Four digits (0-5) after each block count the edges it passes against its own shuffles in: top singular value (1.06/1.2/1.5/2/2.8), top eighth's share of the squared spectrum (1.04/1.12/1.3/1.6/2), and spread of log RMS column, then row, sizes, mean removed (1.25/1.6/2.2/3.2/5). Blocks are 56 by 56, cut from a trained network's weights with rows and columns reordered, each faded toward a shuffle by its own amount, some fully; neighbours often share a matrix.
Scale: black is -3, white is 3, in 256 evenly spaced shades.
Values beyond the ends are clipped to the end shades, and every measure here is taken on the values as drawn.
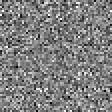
2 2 0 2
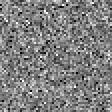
1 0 0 0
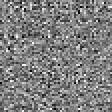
2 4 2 2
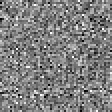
3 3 1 1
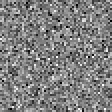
0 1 0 0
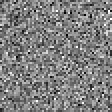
1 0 0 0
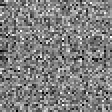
2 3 0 2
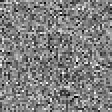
2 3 1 0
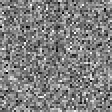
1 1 0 0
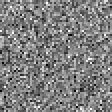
1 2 0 0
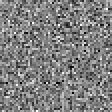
2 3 0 1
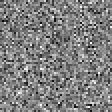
2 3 1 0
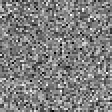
0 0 0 0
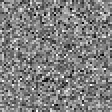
2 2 0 0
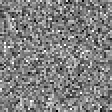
0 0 0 0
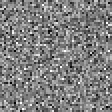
1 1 0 0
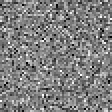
0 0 0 0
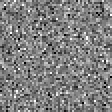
0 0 0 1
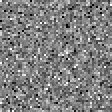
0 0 0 0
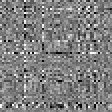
4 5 2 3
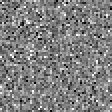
0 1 0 0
